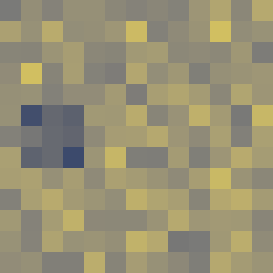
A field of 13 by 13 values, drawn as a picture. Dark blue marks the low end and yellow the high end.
On average the colour sits 60% of the way up the scale. The middle left is the ninth with the lowest average. An odd patch, lower than its surroundings, sits in the middle left. No row or column stands out.
